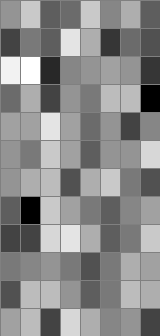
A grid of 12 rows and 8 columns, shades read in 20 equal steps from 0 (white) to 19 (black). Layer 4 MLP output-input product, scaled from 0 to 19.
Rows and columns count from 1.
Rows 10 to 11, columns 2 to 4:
9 8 10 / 5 5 8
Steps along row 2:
down up down up up down up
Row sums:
66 83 64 78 65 60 65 80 65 73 64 66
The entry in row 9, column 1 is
14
